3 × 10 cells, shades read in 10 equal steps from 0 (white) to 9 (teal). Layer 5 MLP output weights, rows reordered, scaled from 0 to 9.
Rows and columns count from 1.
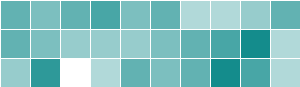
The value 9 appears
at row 2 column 9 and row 3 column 8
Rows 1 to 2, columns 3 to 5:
6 7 5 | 4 4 4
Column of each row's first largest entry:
4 9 8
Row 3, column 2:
8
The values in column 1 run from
4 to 6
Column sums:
16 18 10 14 15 16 15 19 20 12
